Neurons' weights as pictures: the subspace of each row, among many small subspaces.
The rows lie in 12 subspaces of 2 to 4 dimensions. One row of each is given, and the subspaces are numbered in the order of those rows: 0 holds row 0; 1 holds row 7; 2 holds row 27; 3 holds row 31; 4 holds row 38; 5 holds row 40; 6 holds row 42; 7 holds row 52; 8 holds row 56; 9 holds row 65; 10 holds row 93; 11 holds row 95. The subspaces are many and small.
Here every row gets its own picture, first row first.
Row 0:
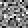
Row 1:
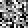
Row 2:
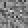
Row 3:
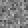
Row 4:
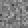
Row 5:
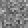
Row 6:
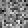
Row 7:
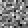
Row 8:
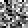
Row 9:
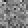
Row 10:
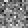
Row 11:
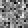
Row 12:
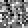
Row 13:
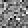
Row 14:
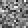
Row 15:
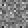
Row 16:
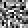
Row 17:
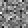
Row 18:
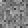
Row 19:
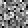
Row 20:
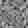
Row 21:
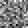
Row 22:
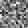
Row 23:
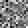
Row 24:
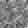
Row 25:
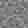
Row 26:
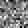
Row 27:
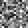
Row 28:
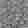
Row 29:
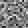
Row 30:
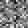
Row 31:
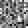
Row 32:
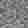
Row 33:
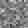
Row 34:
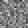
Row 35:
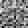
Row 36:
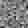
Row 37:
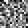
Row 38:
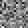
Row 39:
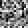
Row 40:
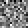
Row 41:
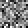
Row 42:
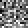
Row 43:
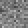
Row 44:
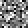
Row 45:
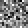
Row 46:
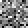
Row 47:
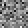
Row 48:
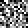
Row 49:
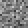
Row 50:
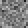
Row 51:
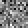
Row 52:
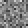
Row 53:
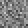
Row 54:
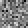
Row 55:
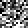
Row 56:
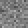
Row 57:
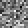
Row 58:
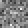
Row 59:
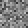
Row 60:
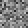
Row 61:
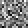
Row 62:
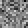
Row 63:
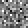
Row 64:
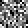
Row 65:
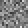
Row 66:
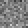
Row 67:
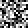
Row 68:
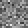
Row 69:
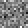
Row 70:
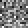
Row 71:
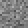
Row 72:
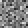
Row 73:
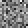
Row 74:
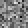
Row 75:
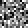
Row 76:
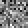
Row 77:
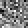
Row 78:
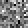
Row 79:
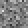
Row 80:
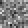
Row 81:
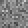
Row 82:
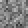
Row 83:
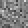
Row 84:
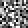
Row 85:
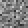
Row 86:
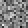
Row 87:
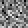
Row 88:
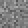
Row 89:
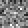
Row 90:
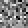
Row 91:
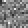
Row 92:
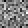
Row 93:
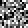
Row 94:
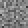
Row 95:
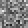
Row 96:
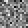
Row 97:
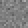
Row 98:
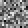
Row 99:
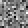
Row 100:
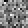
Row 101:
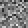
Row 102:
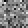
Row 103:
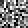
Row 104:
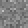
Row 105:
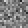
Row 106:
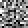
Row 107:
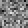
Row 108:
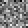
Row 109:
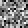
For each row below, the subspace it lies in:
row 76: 5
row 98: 9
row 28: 11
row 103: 8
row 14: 8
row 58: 7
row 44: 2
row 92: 0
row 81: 8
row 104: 10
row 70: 6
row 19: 10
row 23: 4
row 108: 7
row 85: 1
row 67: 4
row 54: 8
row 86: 2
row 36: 11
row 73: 3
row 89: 7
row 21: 7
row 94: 6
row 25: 0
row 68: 6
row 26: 0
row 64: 5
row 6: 11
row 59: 4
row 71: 1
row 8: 9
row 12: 9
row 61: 0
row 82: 2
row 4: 9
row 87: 0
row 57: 1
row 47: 4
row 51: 5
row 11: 2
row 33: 10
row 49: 1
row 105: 9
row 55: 1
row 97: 1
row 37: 5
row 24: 2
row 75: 10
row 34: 5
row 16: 11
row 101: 0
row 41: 4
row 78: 9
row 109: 10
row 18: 7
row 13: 0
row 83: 6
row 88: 8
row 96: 5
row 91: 3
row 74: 2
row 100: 3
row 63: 3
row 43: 8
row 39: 2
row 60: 4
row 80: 3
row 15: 4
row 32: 6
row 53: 0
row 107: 11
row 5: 11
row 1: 2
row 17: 2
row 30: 2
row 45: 9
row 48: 5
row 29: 0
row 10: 3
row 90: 9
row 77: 6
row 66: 7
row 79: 10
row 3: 9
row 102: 3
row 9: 3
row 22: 9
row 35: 8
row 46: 8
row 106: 6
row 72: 6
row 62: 6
